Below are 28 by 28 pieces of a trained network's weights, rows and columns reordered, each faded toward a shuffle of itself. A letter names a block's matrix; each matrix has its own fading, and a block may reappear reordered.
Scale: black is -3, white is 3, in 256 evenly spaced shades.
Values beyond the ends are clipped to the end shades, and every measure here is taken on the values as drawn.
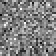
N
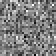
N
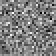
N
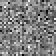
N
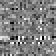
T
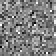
N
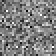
N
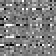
T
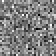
N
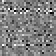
T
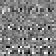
T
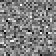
N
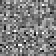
N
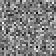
N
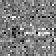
T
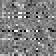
T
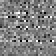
T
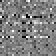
T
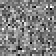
N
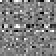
T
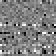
T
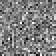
N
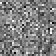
N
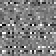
T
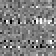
T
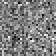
N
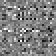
T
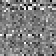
T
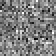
N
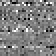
T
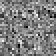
N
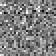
N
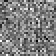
N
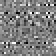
T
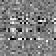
T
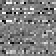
T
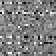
T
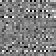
T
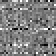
T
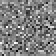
N
